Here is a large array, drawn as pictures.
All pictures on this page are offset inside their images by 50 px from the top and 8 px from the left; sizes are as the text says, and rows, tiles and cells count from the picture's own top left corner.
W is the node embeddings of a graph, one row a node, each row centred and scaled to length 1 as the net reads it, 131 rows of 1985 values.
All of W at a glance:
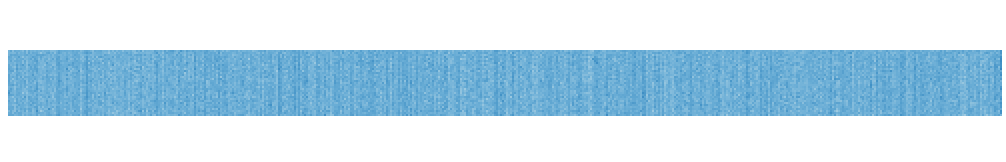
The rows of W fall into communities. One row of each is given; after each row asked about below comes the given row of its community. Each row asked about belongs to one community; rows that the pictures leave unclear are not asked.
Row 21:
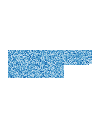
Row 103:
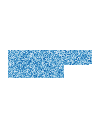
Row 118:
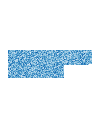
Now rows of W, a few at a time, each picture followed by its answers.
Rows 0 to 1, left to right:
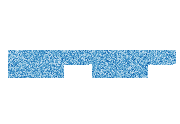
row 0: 21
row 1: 103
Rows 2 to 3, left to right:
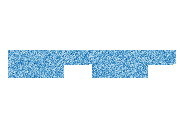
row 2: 103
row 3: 118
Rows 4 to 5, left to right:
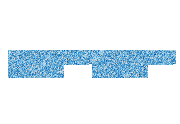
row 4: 118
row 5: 103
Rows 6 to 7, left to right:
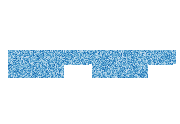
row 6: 118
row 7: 103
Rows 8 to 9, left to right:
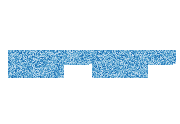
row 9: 21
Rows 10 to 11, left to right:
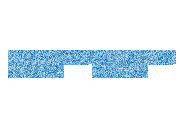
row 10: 118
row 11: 103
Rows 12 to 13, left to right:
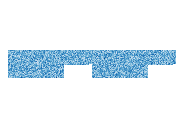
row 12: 21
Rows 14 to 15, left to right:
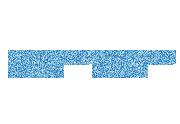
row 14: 21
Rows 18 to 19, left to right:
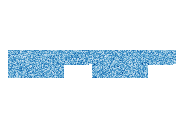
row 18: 21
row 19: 118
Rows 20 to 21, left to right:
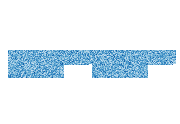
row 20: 118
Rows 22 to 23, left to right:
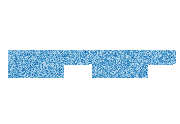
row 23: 103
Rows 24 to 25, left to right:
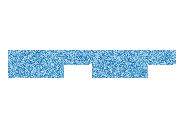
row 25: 103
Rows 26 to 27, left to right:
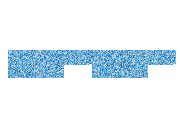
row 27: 103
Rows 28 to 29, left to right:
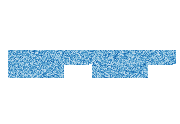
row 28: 21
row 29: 118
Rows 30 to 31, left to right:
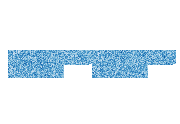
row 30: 103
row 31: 118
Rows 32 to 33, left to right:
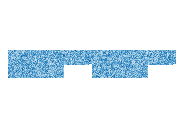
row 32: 103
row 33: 103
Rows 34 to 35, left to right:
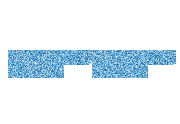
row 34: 21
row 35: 21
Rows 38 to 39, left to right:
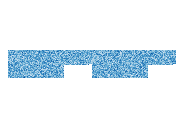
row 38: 21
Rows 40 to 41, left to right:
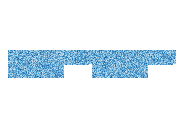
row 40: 103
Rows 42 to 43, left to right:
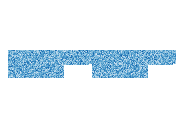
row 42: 21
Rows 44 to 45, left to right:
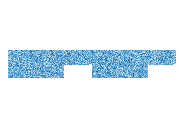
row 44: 118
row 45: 103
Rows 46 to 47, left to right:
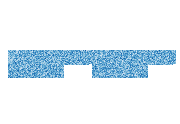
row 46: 118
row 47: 21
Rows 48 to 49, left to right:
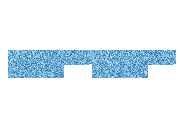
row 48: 103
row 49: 118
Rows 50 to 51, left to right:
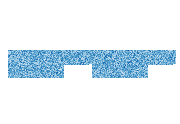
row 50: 21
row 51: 103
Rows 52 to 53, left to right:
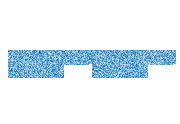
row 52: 21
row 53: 21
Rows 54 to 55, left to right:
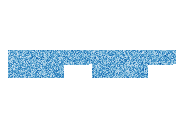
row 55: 118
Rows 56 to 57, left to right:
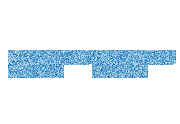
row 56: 118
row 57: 21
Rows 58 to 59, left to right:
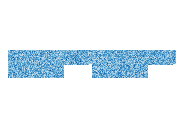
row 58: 21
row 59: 118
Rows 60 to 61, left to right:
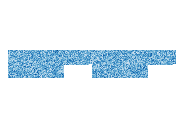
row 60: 118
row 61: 118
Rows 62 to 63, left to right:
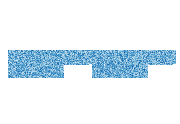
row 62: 118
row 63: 103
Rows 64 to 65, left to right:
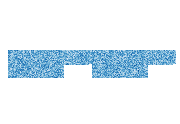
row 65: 103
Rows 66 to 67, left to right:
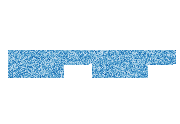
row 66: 118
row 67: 103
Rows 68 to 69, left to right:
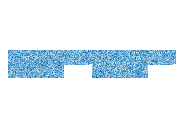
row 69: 118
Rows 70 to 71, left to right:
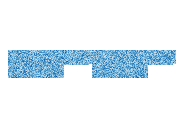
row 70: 103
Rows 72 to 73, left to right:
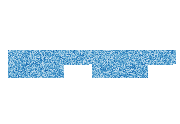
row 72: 103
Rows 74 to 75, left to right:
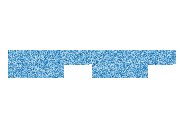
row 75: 118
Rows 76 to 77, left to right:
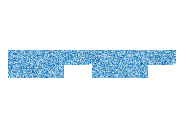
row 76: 21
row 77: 21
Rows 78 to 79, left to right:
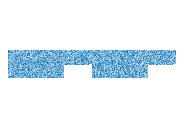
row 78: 103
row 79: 103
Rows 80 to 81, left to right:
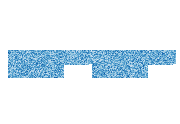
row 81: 118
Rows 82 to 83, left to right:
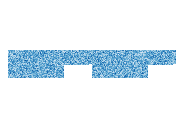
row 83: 21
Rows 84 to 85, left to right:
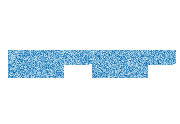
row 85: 118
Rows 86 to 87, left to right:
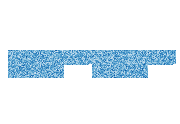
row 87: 118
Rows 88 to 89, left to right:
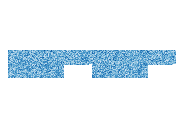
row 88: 103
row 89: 118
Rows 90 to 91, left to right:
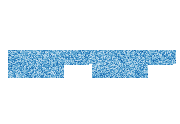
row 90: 21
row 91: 118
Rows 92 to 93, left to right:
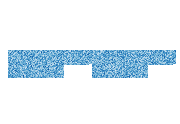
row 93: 118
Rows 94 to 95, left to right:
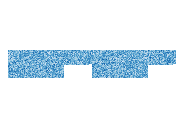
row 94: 118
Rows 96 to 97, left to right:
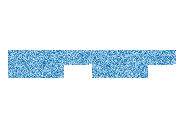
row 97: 21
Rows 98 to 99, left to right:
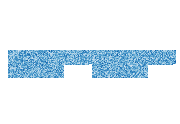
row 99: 118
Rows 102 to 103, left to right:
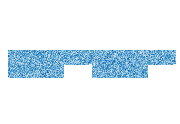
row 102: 21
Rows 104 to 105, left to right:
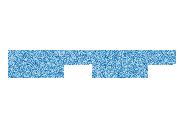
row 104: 103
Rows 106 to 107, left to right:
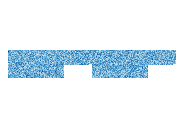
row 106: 118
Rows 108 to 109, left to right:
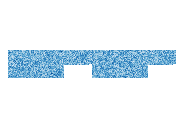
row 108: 103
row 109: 103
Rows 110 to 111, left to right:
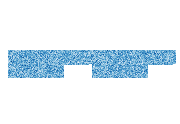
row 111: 21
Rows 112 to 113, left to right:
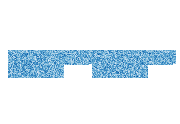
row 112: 103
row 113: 21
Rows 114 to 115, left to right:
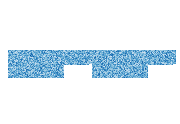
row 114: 118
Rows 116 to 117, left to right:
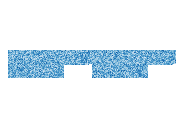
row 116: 103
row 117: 118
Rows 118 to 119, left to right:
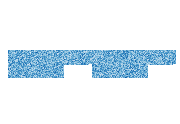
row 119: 21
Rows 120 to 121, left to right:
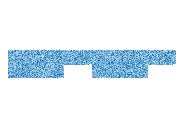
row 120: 103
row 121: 103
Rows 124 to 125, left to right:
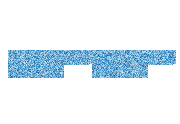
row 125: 103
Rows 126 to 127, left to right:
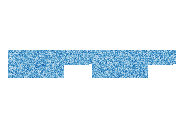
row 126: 103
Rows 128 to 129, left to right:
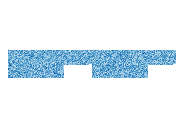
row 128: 118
